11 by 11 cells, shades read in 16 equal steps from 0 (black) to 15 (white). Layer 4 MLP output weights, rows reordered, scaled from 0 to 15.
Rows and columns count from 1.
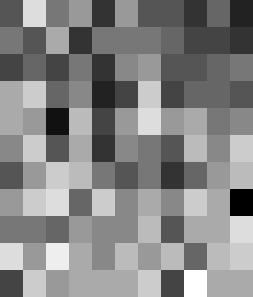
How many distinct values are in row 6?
7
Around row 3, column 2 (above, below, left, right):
5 12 4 4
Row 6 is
8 12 5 10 3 8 7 5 11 8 12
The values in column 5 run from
2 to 12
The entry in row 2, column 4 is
3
